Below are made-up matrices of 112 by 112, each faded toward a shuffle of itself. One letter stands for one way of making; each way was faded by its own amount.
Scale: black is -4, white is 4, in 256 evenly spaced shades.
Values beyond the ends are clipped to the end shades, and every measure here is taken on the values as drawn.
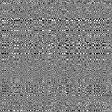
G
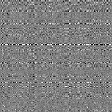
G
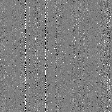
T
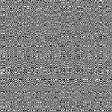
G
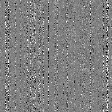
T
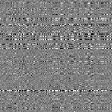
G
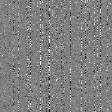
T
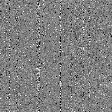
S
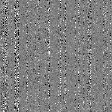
T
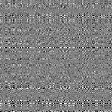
G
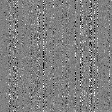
T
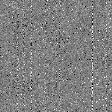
S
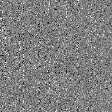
S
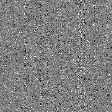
S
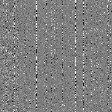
T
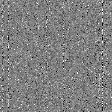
S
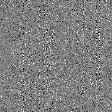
S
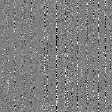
T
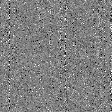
S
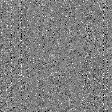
S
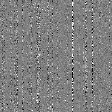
T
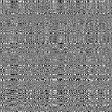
G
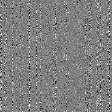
T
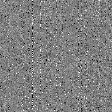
S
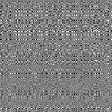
G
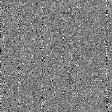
S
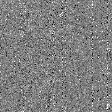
S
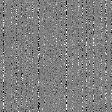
T
